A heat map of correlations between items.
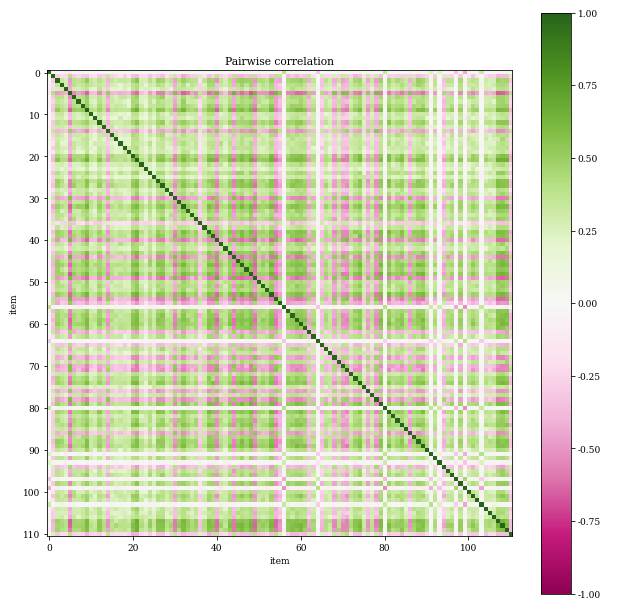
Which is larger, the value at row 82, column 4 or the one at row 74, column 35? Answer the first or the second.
the second
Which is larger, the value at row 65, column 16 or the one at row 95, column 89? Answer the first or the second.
the second
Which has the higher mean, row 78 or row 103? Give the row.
103
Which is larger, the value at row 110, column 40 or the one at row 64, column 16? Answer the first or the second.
the first
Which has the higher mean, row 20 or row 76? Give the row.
20
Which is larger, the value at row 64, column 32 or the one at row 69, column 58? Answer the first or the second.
the second
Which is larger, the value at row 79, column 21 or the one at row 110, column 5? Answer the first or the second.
the first
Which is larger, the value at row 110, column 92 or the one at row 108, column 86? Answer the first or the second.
the first
